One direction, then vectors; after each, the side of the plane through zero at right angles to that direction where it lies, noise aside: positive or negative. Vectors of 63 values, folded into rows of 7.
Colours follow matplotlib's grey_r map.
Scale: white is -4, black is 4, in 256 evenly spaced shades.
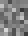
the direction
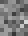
positive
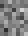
negative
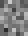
negative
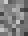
positive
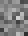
positive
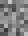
negative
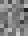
positive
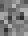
negative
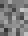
negative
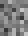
negative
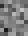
negative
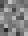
negative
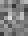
positive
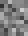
negative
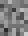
negative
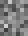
negative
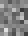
positive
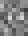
positive
